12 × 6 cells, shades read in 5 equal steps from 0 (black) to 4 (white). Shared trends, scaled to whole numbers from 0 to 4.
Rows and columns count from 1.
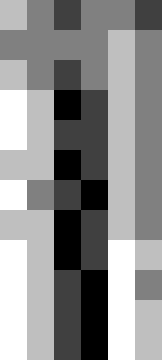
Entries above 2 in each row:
1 1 2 3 3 3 2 3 4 3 4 4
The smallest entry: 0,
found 8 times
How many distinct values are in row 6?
4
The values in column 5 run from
2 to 4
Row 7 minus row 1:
1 0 0 -2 1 1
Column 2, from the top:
2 2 2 3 3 3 2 3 3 3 3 3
